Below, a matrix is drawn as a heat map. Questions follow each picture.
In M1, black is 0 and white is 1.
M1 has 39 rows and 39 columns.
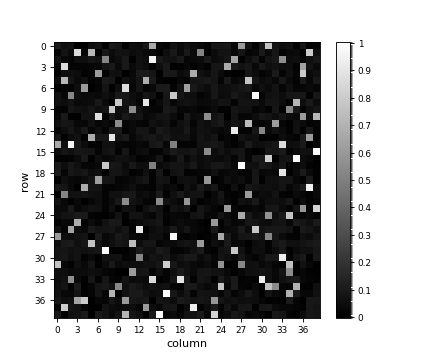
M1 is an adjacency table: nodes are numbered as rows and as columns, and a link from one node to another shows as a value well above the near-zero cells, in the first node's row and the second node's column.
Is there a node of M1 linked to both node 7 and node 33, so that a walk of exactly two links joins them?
yes
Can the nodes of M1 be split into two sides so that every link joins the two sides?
no
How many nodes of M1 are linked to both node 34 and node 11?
2
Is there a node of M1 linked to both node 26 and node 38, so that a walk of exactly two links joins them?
no
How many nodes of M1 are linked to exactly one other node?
1
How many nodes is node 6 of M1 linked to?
3
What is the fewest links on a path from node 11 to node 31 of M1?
3
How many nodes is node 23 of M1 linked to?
3
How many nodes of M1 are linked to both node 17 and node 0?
2
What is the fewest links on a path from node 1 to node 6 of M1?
4
